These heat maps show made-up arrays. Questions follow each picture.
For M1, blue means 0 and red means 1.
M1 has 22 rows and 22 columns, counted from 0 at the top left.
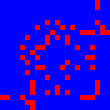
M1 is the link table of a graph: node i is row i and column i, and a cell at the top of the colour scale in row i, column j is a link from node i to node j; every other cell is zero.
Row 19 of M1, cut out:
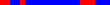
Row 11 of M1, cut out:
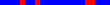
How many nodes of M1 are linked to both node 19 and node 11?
3
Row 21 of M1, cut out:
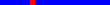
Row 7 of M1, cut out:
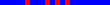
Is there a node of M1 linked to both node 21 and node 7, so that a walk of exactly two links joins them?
no
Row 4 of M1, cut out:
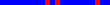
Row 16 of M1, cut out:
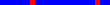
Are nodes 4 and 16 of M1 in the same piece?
yes
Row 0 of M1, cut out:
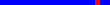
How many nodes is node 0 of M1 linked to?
1
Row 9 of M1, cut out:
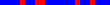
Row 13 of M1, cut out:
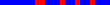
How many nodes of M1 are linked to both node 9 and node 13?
4
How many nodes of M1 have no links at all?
2
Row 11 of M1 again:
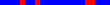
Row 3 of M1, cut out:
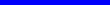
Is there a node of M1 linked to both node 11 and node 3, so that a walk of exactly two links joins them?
no
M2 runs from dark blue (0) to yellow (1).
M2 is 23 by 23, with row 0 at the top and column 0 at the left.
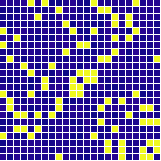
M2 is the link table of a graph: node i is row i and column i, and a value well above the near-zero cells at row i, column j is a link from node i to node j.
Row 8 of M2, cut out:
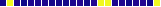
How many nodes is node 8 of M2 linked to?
4
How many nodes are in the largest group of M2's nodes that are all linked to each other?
4
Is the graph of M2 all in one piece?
no
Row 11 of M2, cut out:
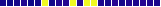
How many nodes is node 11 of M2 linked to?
4
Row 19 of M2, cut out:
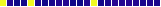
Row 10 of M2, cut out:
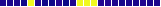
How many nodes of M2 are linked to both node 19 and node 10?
2
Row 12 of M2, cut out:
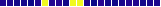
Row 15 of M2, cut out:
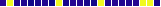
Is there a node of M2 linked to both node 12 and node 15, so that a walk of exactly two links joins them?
no
